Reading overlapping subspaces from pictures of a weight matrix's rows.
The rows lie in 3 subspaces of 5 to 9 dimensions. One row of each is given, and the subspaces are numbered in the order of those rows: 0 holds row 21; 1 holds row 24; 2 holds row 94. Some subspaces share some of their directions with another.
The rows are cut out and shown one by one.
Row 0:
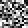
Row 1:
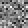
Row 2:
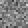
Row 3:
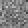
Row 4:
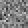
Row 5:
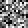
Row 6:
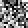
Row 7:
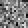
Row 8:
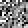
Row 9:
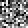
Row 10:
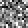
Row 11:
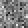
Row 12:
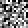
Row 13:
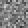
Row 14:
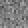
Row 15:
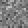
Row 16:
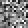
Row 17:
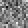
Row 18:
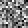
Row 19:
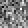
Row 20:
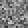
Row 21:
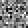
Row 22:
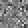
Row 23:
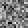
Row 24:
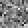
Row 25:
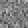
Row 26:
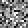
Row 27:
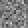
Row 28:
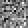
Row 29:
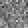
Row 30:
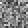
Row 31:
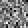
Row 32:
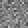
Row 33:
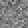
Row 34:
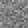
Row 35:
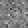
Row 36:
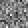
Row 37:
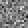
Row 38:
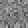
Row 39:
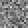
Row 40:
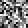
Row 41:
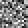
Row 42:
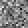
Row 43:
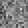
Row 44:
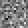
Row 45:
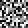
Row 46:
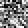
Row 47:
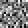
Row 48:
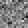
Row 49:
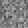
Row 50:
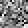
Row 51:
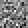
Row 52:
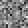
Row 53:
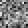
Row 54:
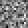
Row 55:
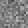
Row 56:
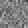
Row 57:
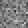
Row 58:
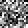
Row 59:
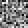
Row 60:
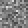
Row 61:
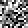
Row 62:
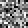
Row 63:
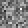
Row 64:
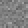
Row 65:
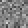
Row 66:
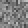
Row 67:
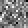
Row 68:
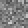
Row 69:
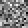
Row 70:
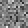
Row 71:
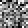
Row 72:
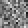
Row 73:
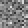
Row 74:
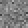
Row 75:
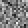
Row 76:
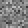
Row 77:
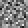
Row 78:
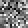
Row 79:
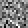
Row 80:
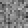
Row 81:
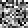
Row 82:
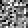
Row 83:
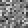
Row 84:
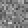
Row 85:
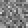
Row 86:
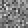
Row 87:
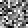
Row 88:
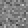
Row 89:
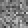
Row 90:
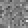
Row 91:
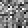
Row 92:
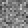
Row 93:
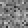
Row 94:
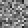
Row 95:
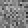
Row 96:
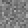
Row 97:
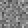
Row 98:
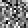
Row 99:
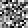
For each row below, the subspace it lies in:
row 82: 0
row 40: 0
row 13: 2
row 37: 0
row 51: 2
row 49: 2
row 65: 0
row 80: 1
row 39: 2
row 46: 2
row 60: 1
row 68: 2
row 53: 1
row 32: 0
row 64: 2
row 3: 0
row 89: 0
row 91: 0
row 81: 1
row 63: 2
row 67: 0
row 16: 2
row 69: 2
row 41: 2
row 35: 1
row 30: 0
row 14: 2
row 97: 0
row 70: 0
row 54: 2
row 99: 0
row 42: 2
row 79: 2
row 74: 1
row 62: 1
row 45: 0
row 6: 2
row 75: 1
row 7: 2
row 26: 1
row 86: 0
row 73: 2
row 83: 0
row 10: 2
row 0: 2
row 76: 0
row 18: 1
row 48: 2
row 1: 2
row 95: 0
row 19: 2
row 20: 2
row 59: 0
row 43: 2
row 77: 2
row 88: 2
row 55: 0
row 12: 2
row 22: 1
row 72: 2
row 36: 0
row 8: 0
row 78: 0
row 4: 0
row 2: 0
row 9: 0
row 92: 0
